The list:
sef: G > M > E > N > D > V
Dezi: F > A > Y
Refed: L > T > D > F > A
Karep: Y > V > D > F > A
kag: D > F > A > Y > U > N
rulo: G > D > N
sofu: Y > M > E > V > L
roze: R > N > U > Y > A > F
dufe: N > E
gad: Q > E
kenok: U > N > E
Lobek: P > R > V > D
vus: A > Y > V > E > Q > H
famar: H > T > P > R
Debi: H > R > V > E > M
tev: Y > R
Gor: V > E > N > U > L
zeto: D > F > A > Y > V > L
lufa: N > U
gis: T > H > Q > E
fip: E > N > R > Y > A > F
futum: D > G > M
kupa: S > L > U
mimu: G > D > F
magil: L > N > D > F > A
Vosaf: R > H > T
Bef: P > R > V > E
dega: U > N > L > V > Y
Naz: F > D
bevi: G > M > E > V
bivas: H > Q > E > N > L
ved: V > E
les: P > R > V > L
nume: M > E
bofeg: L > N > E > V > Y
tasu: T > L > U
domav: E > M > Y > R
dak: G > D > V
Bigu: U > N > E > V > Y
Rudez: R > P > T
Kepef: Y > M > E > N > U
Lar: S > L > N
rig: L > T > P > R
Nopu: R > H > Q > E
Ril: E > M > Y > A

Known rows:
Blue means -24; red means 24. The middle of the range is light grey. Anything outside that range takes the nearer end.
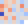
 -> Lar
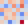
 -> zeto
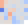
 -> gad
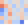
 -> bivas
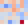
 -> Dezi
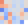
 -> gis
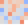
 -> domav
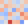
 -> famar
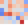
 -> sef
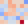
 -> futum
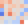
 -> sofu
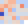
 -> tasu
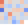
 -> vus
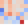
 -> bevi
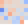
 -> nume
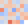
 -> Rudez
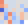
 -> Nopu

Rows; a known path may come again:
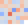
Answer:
Bef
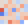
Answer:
rig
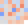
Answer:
Lobek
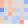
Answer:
nume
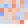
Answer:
roze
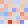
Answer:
famar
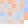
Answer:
tev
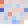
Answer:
vus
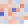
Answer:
les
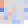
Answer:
gad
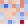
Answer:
Karep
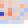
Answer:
bofeg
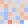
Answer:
Vosaf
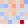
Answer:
mimu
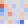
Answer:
bivas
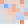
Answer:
fip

